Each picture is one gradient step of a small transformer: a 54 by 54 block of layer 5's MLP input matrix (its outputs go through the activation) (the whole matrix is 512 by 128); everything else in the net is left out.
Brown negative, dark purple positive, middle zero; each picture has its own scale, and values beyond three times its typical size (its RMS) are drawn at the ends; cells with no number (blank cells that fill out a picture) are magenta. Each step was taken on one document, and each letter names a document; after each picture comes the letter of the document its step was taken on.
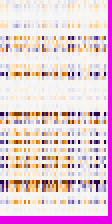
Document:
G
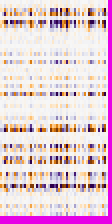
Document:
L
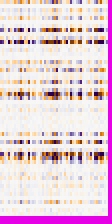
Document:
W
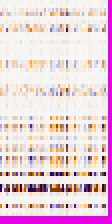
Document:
L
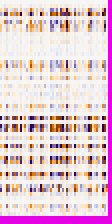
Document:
L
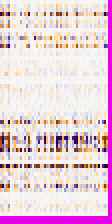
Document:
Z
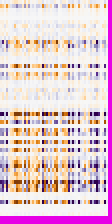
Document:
G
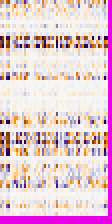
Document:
Z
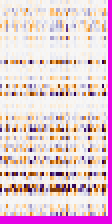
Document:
L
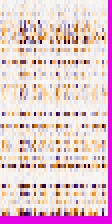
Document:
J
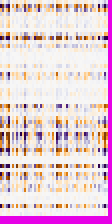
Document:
Z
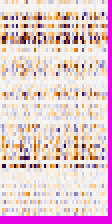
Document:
J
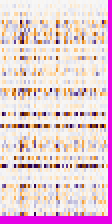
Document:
J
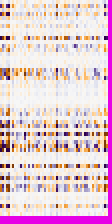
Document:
Z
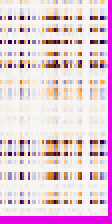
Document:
W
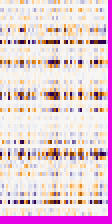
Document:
W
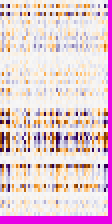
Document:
Z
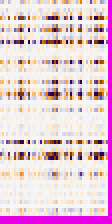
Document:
W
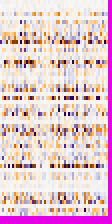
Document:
J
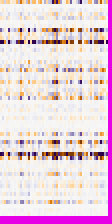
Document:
W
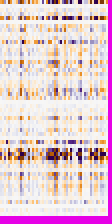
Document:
W
